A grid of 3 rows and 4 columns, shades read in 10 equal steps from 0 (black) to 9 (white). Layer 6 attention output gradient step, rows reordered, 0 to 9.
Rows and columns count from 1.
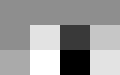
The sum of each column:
16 22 7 20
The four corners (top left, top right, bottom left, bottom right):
5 5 6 8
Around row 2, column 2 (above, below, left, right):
5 9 5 2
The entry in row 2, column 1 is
5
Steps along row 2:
up down up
